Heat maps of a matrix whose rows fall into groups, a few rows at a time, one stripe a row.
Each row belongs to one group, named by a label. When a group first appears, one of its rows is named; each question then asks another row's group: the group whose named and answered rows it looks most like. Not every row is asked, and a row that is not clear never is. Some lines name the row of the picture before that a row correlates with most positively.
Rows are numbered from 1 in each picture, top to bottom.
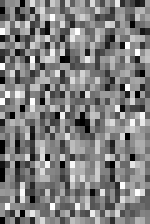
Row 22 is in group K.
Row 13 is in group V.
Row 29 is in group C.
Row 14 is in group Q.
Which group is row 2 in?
K
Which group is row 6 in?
K
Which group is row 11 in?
C
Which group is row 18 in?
Q
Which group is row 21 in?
K
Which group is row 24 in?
K
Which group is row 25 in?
K
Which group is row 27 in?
C
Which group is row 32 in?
K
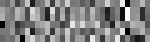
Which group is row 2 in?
V
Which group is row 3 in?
V
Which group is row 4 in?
K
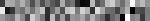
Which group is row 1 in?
Q
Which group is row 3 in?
V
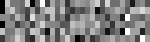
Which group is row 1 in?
K
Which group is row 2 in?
Q
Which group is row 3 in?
V
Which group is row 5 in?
V
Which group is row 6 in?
Q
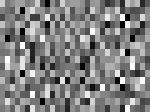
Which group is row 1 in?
V
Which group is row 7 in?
C
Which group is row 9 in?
Q
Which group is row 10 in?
Q
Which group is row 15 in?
Q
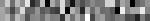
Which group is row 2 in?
C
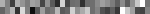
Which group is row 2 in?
C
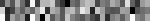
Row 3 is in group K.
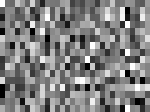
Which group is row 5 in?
K
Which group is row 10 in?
Q
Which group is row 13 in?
Q
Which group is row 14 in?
K
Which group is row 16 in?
V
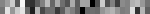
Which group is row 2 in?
Q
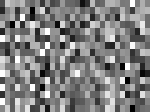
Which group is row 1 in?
Q
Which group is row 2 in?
K
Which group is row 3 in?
C
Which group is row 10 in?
V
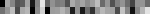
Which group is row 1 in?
K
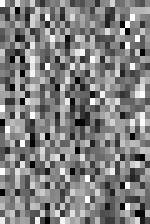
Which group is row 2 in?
K
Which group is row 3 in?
K
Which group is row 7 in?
V
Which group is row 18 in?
Q
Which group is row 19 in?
Q
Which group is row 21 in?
C
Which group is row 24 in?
C
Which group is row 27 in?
V
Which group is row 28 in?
K
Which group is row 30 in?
V
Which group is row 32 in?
V
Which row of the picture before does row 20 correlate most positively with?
2
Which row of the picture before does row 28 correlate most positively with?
1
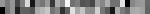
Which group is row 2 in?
K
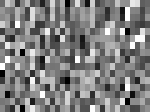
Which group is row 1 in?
Q
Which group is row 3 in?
V
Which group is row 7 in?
Q
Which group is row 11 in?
K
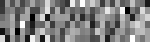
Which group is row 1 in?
K
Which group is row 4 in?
C
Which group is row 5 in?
K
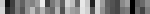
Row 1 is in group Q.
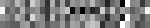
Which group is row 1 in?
V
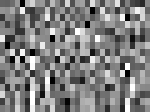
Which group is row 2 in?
C
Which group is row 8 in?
C
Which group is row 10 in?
V
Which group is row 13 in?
K
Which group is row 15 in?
V
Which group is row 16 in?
V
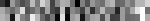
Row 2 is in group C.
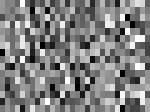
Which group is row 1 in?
C
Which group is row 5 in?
V
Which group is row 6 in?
C
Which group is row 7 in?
Q
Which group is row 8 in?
K
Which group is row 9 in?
C
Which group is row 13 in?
Q
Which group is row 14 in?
C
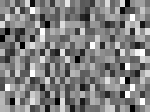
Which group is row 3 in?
Q
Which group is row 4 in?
V
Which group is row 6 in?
K
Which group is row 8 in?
C
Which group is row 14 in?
V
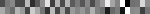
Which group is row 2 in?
V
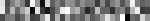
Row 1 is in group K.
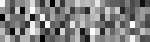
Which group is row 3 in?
K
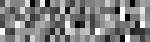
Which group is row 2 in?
C
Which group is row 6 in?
V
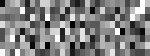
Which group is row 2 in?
C
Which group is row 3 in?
K
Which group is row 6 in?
C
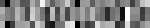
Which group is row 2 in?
V
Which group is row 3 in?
V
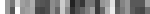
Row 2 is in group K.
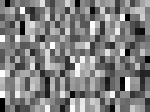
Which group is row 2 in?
C
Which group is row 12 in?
V
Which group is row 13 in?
V
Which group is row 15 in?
K
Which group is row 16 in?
K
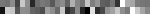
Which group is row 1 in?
C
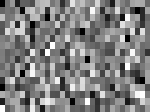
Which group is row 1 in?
K
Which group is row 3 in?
V
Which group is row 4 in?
C
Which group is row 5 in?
Q
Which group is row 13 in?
K
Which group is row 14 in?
C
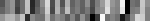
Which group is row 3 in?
C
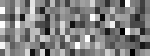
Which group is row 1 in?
V
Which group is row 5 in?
V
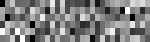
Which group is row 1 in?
Q
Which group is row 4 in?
Q
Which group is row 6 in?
C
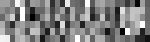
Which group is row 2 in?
C
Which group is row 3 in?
C
